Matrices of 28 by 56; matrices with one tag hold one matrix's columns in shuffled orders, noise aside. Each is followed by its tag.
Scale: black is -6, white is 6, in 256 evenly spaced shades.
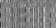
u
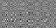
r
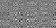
r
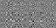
r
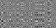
r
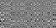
r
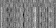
u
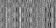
u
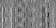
u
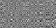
r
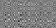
r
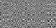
r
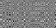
r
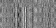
u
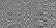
r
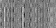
u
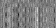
u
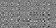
r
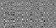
r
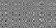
r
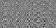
r
